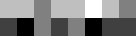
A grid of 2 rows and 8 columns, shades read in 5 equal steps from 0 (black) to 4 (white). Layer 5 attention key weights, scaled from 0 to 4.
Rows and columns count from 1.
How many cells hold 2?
4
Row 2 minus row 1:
-2 -3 0 -2 -1 -4 -2 -1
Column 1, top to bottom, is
3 1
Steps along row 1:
same down up same up down down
